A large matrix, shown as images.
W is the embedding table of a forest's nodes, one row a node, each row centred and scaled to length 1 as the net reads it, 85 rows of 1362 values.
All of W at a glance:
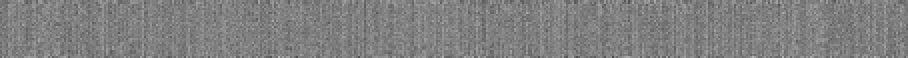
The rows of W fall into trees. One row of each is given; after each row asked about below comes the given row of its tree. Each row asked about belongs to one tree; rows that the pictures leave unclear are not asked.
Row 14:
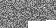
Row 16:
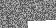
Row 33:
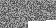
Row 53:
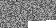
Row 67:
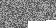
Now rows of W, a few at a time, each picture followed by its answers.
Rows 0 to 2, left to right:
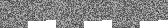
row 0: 53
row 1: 53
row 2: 53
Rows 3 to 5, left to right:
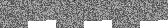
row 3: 53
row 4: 53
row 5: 53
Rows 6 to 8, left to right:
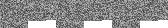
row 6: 67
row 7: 67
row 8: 14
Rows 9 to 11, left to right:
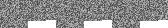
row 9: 16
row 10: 16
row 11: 67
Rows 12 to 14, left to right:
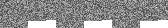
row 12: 67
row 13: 33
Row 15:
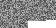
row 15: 14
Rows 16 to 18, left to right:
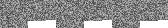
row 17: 33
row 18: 67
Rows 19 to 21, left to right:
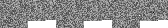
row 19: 16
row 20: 16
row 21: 14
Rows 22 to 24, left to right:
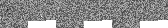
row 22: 67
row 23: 53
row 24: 16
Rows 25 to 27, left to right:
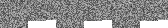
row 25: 33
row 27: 14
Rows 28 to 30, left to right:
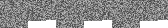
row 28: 53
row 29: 67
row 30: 16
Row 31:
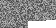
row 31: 53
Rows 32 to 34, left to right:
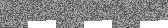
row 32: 53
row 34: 67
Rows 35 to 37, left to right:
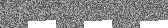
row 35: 33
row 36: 33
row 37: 33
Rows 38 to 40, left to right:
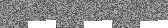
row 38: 14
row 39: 53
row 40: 16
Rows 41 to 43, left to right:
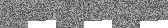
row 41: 67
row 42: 53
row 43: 33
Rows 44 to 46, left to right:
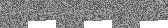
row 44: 33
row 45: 33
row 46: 16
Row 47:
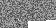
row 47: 53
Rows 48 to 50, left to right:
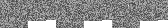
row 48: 53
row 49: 67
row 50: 67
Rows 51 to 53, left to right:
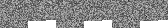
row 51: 16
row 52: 33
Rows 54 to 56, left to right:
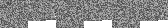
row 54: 16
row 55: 53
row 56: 67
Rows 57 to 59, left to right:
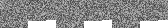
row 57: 53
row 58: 33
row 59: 33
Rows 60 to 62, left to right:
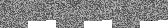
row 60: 67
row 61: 33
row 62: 53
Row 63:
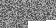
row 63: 67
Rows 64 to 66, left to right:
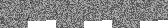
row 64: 16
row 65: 53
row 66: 16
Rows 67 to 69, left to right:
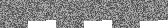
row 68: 14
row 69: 16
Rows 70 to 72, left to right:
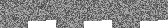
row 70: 33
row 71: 16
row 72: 33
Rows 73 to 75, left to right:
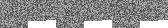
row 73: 53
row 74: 16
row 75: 67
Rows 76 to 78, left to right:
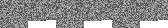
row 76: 16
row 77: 16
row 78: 16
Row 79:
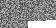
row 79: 16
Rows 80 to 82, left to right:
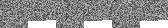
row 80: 67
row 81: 53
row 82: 14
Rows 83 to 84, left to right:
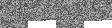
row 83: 16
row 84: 67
